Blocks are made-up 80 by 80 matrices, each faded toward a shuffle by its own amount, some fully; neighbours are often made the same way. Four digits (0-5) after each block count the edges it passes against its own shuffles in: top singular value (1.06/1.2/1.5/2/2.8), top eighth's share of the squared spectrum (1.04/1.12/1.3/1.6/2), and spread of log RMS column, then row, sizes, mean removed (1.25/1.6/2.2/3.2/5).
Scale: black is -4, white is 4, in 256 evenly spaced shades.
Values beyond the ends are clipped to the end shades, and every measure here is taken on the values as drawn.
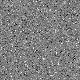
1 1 0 0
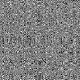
4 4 2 2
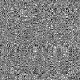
4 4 2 2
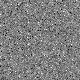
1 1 0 0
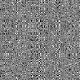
4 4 3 2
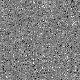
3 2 1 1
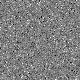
0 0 0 0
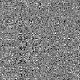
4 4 2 2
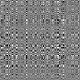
5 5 4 4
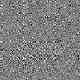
4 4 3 2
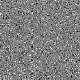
3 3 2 1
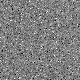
0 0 0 0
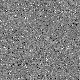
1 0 0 1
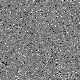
0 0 0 0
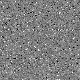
0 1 0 1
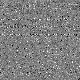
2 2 0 2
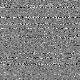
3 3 0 3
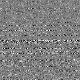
2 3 0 4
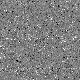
0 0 0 1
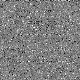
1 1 0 2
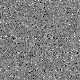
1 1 0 1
